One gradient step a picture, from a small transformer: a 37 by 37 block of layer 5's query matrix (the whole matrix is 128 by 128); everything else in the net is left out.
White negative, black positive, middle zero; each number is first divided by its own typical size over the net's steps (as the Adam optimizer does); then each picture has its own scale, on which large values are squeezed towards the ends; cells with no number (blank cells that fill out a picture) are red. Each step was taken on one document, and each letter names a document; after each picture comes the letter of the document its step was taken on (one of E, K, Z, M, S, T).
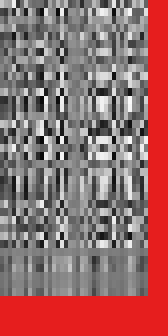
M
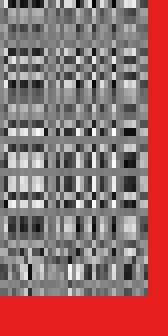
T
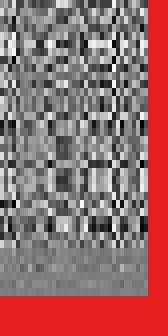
M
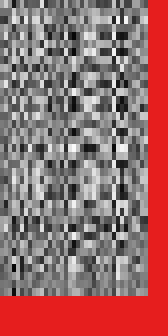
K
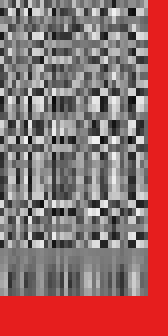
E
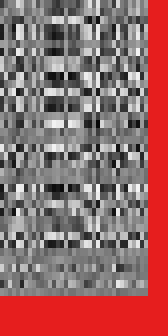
K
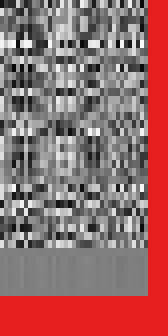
M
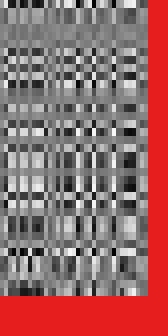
T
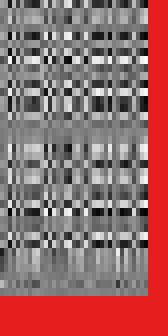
E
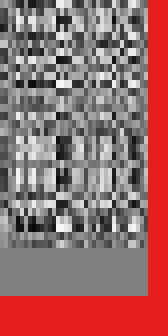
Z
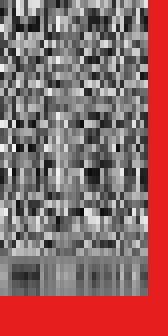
Z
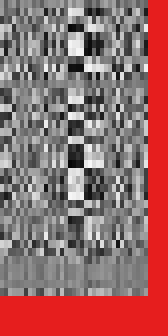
K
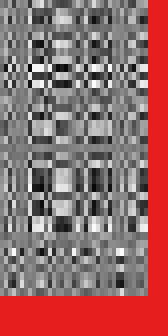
M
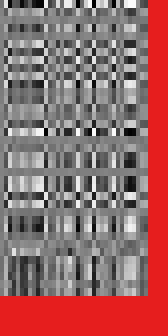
T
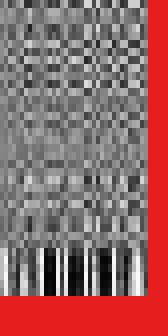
K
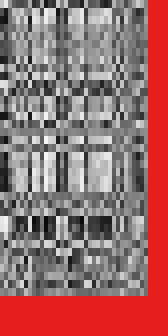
K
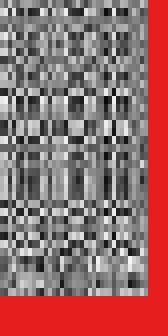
E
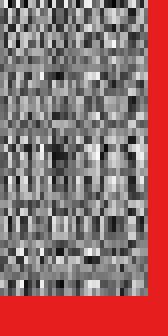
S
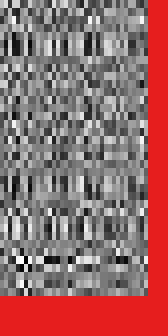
S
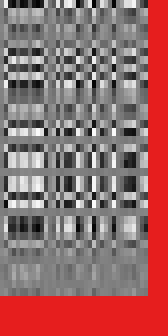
T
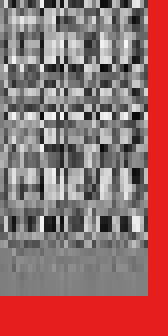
Z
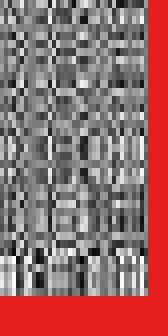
M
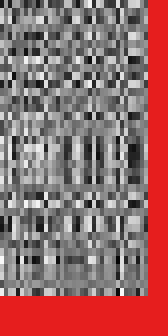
E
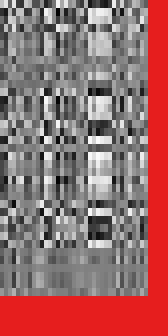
M
